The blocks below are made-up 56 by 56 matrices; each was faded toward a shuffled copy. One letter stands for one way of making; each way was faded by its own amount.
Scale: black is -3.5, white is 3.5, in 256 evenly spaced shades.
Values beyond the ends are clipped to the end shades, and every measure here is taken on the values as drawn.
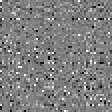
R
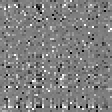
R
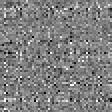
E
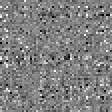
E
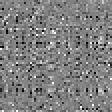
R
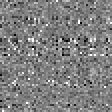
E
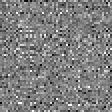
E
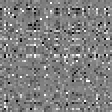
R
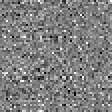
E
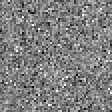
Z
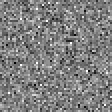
Z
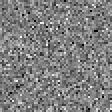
Z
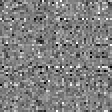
E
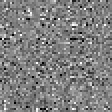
E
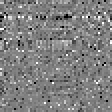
R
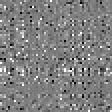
R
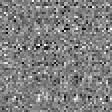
E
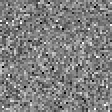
Z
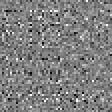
E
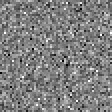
Z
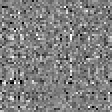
E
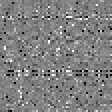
R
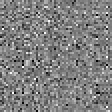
E
